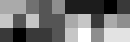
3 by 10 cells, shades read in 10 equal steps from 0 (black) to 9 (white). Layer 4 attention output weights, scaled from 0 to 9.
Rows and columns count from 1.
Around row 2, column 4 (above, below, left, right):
3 2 7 3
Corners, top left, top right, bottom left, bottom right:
6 2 2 8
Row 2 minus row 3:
5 3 5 1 0 -1 -2 -3 -2 -3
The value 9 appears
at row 3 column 7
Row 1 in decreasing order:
6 6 5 4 3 2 1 1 1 0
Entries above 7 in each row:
0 0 3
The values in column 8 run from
1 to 5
